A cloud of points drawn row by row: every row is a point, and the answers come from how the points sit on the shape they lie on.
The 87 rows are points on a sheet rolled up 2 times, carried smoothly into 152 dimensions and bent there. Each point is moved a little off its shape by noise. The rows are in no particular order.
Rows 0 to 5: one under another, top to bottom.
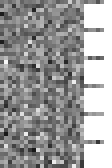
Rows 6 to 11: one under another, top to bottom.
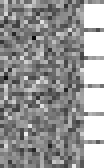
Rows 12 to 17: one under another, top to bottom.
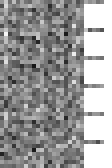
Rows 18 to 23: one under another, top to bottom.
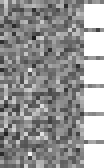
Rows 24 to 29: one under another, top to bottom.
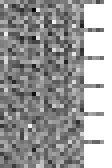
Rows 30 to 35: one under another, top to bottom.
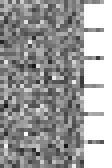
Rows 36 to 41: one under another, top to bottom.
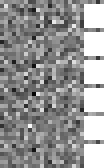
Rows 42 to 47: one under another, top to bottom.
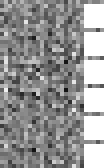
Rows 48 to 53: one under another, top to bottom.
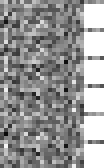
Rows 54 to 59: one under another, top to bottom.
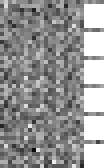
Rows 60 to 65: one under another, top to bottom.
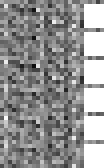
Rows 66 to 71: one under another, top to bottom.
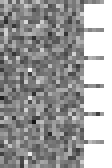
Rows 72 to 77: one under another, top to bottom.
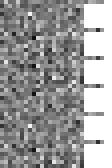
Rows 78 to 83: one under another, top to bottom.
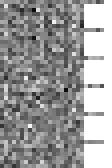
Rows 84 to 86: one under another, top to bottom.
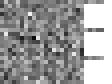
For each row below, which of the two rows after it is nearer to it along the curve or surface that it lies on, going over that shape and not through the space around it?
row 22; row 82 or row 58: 82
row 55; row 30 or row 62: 30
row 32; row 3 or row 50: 50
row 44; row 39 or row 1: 39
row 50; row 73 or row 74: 74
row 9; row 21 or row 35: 21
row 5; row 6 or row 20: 6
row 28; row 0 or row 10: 10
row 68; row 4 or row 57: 4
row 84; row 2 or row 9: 9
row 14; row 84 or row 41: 41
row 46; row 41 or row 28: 41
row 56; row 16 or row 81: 16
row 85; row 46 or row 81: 81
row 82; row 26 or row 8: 8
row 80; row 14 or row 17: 17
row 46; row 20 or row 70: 70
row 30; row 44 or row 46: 46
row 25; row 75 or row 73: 73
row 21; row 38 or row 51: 51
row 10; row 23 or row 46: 23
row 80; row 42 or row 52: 52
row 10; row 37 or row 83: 37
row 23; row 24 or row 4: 4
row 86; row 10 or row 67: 67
